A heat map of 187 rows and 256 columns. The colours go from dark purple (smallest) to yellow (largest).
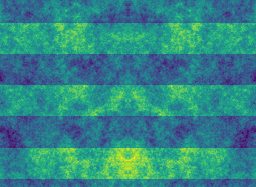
Slope: none. Ninth with the highest average: bottom middle. Mirror symmetry: left to right. Lone odd cells: none. Stripes: horizontal, repeating 3 times.
